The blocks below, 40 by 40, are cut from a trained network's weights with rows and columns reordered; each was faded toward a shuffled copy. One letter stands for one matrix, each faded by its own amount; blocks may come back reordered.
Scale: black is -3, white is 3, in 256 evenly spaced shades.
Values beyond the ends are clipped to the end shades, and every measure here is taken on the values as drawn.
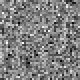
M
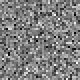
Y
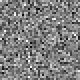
Y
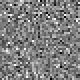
Y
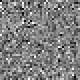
Y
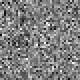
Y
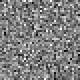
Y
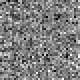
M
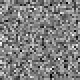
M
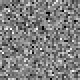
M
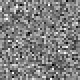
Y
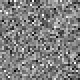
Y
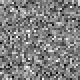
M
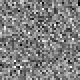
Y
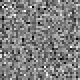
M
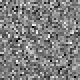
Y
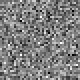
Y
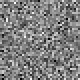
M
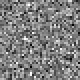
Y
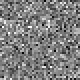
Y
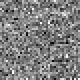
Y
